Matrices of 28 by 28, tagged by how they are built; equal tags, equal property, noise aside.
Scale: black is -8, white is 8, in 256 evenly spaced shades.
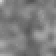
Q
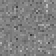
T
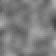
Q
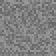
T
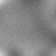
Q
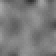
Q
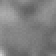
Q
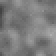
Q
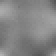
Q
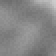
Q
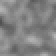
Q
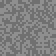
T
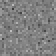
T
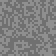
T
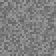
T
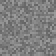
T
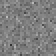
T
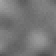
Q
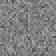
T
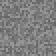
T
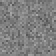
T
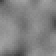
Q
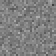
T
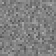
T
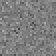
T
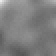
Q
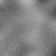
Q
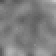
Q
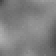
Q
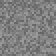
T
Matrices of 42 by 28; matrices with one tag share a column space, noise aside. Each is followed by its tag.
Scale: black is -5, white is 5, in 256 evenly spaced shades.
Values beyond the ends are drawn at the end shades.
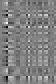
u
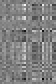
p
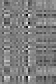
u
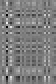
u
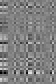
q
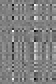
p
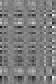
u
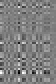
q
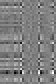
q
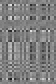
p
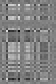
p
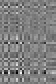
q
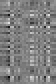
u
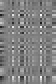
u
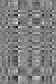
u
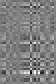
q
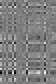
q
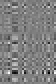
q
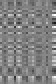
u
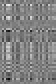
p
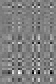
q
